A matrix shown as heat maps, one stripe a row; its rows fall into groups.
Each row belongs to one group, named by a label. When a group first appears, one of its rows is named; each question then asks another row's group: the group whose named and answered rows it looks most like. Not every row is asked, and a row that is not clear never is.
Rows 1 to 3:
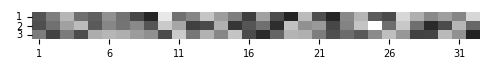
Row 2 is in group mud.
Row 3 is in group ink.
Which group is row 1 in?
mud
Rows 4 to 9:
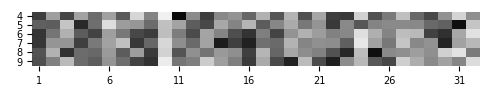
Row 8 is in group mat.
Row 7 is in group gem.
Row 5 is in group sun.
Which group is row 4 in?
mat
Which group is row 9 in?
mud
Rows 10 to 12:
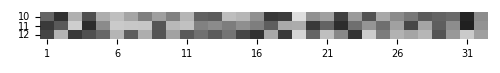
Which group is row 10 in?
sun
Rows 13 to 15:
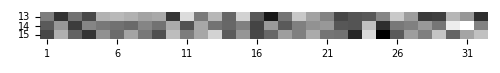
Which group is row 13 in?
ink
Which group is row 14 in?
mat
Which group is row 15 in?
gem
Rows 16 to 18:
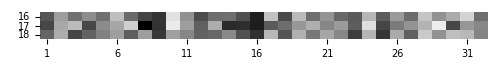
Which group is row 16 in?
mat
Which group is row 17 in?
gem
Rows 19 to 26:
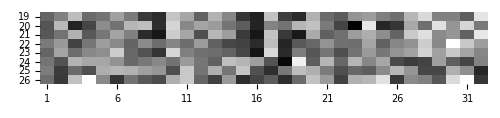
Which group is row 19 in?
mud
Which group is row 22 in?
mat
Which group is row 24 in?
sun
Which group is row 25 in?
ink
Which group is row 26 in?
mud
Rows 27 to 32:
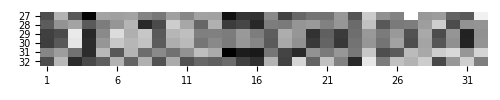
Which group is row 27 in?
gem
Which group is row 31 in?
gem
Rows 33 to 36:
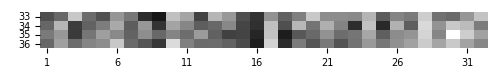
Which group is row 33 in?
mud
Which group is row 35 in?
mat
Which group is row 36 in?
mat
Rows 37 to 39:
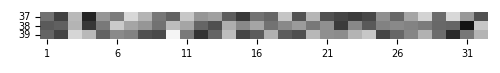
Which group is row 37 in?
ink
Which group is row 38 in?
sun
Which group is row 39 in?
mud
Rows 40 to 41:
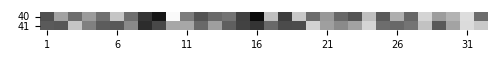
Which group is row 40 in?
mat
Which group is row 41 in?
mud
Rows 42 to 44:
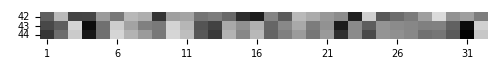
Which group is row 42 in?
gem
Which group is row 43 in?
sun
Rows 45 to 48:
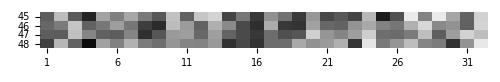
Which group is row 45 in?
gem
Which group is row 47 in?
mud
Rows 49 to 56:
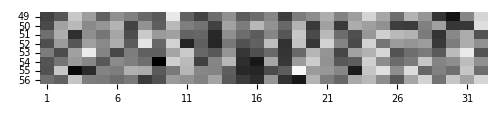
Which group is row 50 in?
sun
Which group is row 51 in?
mat
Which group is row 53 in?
mud
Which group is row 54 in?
mud
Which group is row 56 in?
mud
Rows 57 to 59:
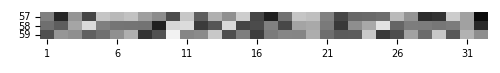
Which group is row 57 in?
ink
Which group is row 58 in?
mud
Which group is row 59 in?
gem
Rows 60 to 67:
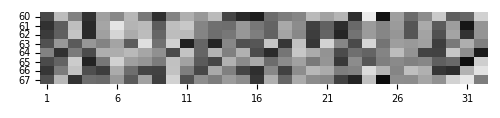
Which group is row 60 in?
gem
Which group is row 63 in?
mat
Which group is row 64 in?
ink
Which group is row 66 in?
mud
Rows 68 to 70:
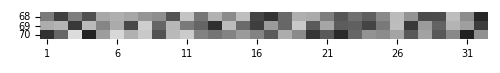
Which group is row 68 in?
ink
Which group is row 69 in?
mat
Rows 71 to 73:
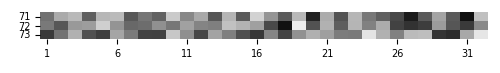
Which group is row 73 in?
mud
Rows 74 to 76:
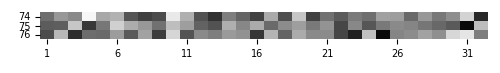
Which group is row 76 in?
mat
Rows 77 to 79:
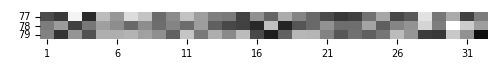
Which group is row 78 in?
mat
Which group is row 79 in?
ink
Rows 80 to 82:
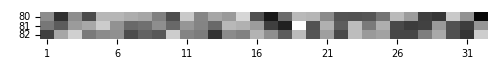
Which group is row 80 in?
ink
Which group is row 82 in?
sun
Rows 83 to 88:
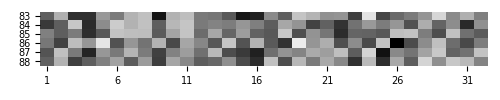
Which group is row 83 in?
gem
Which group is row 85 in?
ink
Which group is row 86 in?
sun
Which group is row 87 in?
gem
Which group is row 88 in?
mat
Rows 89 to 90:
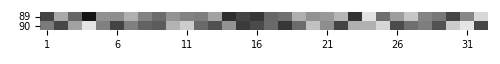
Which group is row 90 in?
mud
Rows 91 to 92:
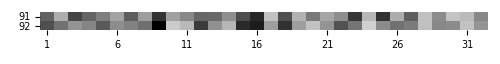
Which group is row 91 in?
mat
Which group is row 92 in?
mud
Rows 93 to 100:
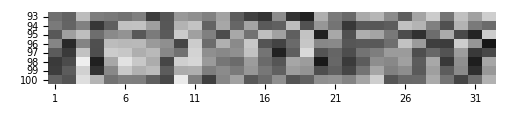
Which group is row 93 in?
mud
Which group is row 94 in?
ink
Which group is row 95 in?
sun
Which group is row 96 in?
ink
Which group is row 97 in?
ink
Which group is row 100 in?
mud
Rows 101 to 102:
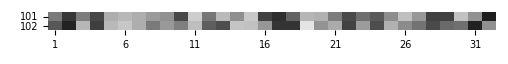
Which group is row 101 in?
ink
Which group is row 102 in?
sun
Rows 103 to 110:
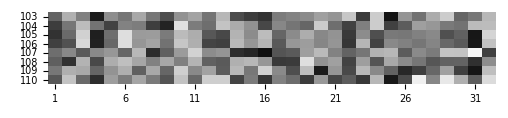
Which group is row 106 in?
sun
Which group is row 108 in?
sun
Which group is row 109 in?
sun
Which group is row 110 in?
gem
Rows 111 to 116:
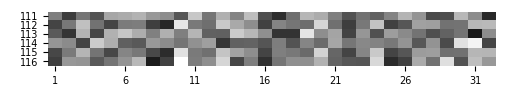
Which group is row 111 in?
ink
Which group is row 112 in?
mud
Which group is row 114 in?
mat
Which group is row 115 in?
mud
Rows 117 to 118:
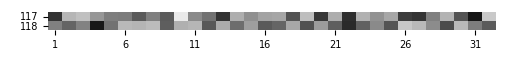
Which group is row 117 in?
sun
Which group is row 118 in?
ink
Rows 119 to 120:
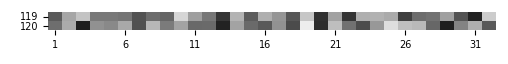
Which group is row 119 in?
sun
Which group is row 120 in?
mat
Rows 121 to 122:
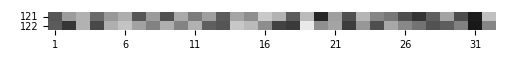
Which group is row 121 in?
sun
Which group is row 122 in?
sun
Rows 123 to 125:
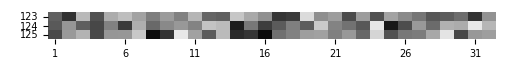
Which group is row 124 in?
gem
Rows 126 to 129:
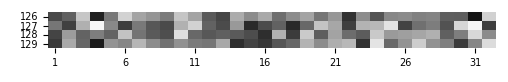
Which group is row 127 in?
mud
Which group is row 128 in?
mat
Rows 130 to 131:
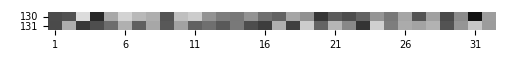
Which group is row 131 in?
mat
